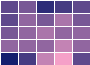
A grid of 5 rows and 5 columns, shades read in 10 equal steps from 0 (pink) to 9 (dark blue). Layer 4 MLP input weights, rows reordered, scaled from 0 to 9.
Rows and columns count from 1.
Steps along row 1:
down up down down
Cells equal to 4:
8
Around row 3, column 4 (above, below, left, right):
3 2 3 4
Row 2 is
6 4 5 3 5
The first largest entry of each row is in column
3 1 1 1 1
